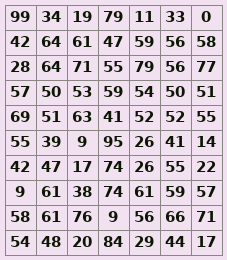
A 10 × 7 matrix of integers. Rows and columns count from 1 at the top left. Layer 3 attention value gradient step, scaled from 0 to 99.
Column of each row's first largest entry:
1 2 5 4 1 4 4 4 3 4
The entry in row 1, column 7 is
0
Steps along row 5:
down up down up same up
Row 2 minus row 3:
14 0 -10 -8 -20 0 -19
